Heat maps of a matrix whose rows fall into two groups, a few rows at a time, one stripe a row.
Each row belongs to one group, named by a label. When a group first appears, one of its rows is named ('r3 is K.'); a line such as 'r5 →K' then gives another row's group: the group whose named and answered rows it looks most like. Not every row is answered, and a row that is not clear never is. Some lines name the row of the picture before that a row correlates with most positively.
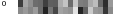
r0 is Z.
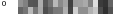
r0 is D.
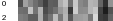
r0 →Z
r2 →D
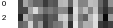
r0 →Z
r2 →Z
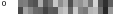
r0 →D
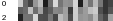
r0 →D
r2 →Z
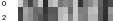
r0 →D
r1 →Z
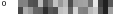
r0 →D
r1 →Z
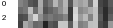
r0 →D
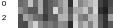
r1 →D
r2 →Z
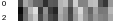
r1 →Z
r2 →Z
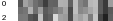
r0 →Z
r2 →D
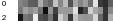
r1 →Z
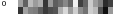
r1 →Z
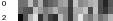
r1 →D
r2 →Z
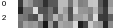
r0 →Z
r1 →Z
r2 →D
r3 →Z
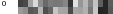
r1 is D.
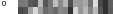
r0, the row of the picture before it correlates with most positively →1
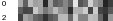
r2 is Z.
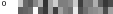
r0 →D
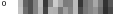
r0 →D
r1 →D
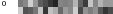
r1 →D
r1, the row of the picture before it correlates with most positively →1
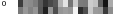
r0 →Z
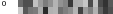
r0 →D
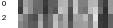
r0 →Z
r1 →Z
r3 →D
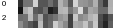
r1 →Z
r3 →D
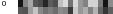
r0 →Z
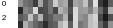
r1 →Z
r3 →Z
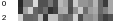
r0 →Z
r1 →Z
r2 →D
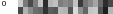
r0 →D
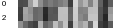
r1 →Z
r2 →Z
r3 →D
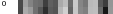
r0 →Z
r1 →Z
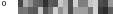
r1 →D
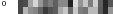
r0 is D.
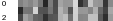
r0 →Z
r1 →Z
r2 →Z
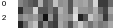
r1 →Z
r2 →Z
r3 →Z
